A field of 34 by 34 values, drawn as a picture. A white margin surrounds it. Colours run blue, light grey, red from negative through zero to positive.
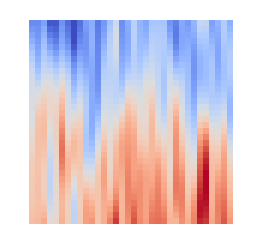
Slope: up to the bottom. Ninth with the lowest average: top left. Grain: streaks running down.
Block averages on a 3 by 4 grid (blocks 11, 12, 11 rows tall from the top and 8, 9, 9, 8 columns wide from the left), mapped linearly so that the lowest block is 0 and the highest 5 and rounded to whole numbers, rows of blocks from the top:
0 0 1 0 | 3 2 3 2 | 3 4 5 5
